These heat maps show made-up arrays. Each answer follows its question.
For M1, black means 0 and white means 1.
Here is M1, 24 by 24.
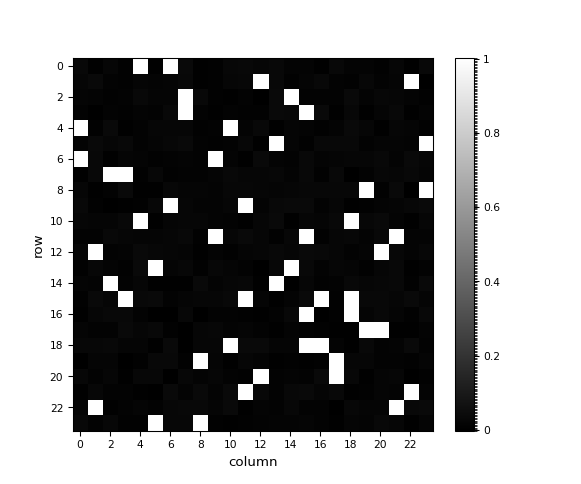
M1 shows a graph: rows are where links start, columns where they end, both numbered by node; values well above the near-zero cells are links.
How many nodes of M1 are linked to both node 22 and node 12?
1
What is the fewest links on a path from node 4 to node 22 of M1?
6
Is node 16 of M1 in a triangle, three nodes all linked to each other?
yes
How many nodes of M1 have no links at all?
0
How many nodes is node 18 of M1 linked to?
3
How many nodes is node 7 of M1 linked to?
2
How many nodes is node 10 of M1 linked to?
2
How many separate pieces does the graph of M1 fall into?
1
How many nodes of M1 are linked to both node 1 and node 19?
0
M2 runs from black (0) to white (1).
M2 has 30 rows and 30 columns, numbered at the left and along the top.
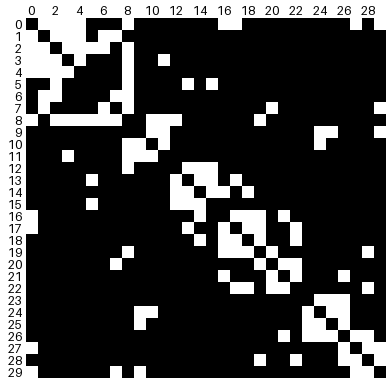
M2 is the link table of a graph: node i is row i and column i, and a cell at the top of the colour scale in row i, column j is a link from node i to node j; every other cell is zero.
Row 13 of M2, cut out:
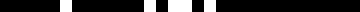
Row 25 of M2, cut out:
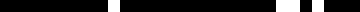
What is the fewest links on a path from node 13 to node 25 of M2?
5
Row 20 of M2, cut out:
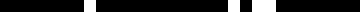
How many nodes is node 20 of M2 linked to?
4
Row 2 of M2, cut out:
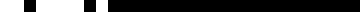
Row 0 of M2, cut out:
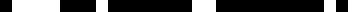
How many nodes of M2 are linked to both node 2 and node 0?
4
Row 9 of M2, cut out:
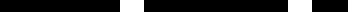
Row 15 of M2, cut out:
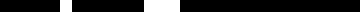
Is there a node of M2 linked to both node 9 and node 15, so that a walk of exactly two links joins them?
no
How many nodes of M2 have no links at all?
0
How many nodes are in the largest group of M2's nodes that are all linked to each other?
5
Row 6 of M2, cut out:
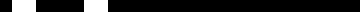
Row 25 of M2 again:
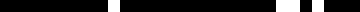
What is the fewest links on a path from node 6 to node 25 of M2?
4
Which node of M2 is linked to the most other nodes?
node 8
